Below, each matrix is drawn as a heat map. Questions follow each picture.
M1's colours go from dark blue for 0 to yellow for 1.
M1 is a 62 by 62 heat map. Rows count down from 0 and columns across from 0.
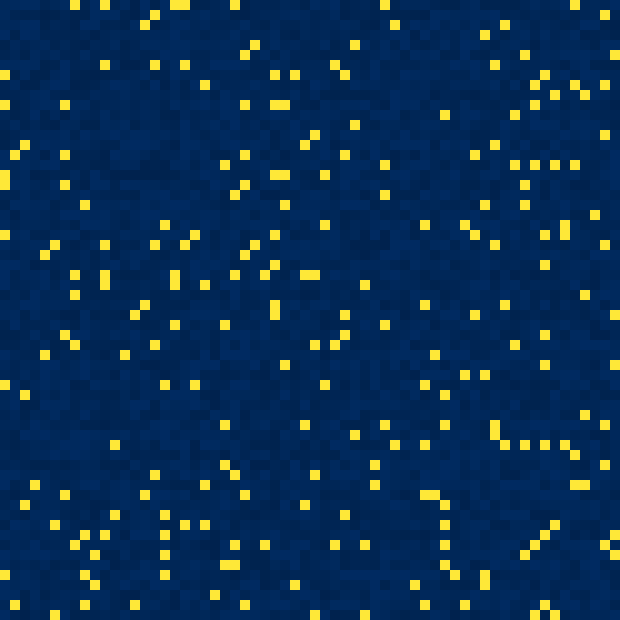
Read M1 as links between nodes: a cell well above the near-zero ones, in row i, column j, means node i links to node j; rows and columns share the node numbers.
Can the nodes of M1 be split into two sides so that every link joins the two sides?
no
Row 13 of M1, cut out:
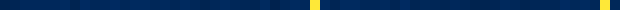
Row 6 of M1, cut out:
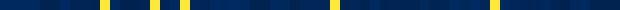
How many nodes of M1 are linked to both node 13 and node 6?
0
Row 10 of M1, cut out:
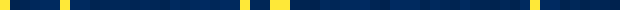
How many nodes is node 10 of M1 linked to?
6
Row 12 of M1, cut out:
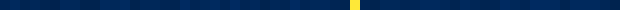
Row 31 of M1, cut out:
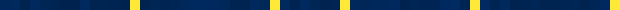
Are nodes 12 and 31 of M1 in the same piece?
yes
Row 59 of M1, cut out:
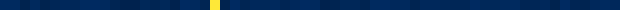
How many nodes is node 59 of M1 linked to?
1
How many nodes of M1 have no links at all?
1
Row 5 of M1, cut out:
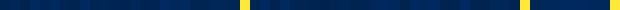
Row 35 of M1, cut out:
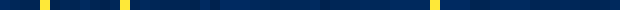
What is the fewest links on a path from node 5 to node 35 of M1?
4
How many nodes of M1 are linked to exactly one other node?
6
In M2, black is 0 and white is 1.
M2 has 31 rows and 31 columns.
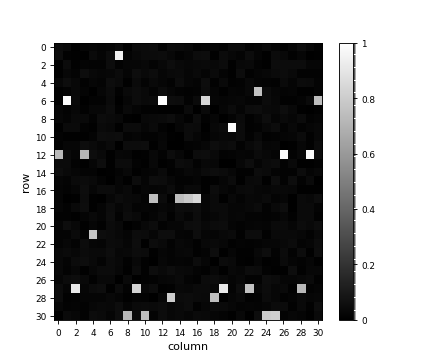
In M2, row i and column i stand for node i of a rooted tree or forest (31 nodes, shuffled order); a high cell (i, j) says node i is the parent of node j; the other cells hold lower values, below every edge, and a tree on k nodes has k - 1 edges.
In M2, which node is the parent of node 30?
6
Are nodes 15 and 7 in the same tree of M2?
yes
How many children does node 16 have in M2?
0
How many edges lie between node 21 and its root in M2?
0
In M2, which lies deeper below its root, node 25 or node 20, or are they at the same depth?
the same depth
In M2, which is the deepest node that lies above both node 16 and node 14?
17
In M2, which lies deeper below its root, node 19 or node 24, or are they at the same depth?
node 24
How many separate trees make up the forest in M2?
4
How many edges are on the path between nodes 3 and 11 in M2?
4
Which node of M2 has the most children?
27
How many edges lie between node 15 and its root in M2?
2
